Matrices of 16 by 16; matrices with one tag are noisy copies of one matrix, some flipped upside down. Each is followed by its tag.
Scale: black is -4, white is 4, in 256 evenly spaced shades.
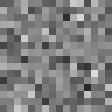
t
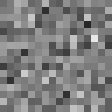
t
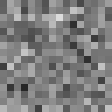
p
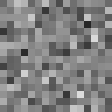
t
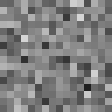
t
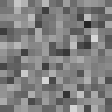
t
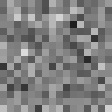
p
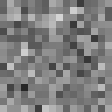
p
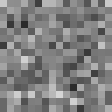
p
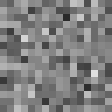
t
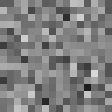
t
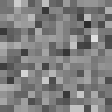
t
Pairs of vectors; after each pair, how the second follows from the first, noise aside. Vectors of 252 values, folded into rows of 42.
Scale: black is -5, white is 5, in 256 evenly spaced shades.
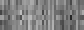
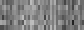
wrapped around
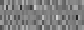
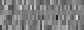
sign-scrambled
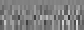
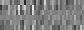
wrapped around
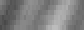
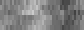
wrapped around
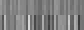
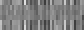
wrapped around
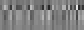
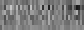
sign-scrambled
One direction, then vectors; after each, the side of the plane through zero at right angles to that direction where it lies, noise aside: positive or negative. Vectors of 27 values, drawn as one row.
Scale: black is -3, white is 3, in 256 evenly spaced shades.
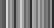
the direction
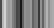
negative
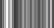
positive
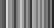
positive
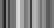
positive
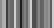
negative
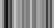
negative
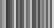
negative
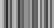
negative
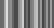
positive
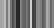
negative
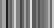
negative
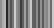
negative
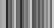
negative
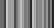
positive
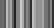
positive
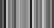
positive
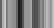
negative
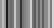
negative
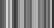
positive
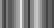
positive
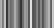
negative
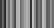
positive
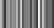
positive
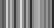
positive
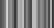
positive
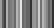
positive
